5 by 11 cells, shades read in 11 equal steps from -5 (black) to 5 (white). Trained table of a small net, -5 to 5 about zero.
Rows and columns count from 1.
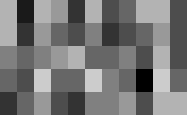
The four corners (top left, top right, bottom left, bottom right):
2 -2 -3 2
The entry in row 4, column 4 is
-1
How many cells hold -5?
1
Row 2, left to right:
2 -3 1 -1 -2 0 -3 -2 -1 1 -2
